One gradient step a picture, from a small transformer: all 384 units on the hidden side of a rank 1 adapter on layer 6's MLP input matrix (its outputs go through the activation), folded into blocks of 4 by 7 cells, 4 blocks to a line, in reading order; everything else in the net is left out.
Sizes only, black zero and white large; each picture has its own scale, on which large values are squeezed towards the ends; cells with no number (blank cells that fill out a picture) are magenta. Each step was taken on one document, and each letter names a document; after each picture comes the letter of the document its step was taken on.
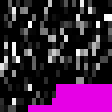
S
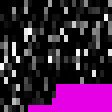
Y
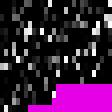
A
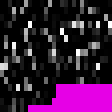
S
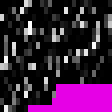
A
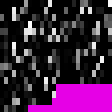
A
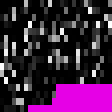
Y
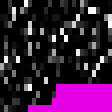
S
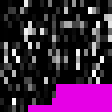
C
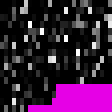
Y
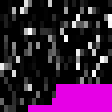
S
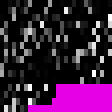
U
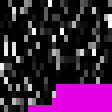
S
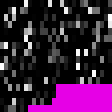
C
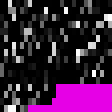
U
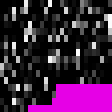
Y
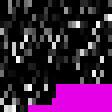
U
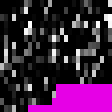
Y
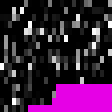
Y
